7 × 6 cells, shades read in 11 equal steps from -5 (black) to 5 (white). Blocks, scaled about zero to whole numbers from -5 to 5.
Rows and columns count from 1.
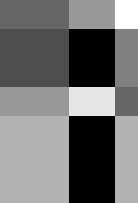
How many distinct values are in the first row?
3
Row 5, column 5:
-5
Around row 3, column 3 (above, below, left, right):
-2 1 -2 -5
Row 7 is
2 2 2 -5 -5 2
